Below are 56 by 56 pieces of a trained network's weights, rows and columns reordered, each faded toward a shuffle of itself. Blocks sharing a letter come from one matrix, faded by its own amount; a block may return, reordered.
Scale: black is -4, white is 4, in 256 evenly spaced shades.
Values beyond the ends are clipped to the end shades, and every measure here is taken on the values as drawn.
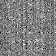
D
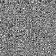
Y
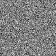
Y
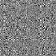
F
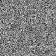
Y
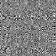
F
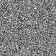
Y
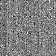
D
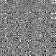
F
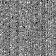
D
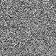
Y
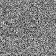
Y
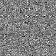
Y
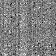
D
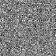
Y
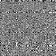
F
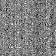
D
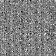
D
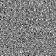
Y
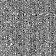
D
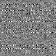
F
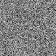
Y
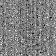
D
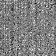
D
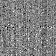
D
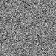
Y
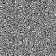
Y
